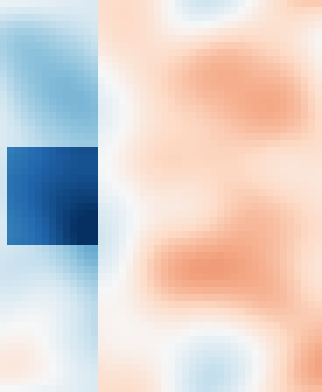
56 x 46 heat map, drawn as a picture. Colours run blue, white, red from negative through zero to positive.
Roughest part: middle left. Odd patch: lower, in the middle left. Histogram: skewed, a long tail of low values. Seam: vertical, 30% of the way across, the right part higher. Ninth with the lowest average: middle left.
